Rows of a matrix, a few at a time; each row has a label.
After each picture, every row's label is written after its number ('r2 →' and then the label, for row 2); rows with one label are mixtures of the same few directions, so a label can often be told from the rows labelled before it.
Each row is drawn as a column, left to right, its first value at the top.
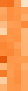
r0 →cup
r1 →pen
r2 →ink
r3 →pen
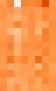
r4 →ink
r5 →cup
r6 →pen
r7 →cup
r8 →pen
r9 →cup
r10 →pen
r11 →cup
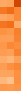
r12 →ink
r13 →ink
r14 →pen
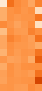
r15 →pen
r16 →pen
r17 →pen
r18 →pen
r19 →cup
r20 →ink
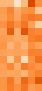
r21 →pen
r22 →cup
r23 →pen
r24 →cup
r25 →pen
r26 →ink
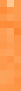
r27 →ink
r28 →pen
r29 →cup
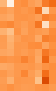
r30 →pen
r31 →pen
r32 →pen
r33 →cup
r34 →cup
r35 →ink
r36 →ink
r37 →pen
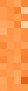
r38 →cup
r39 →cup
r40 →ink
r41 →ink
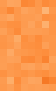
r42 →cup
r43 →ink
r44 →cup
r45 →cup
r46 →cup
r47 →cup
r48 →ink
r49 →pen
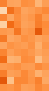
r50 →ink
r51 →ink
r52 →cup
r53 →ink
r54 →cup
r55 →cup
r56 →ink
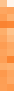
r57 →pen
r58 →pen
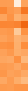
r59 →ink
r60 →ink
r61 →pen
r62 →ink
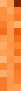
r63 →cup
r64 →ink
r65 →pen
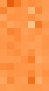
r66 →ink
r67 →pen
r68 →pen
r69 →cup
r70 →ink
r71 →ink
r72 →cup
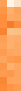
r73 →cup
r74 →pen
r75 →pen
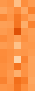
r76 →ink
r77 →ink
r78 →cup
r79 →ink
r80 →ink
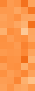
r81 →cup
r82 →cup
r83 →ink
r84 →cup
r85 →ink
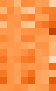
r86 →ink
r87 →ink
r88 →pen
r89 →ink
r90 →ink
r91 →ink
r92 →ink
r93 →cup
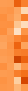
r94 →cup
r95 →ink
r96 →cup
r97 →ink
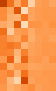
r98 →pen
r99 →cup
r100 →ink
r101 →ink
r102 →pen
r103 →pen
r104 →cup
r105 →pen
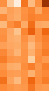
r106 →ink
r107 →pen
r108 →pen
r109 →pen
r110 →cup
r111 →ink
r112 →pen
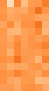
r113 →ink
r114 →pen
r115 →cup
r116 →pen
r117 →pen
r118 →ink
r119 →cup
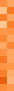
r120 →ink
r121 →ink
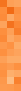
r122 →pen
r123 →ink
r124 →cup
